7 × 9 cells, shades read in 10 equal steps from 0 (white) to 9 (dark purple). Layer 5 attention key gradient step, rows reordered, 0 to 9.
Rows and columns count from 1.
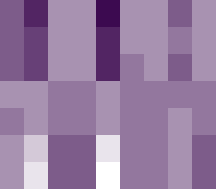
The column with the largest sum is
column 1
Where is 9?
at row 1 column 5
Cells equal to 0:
1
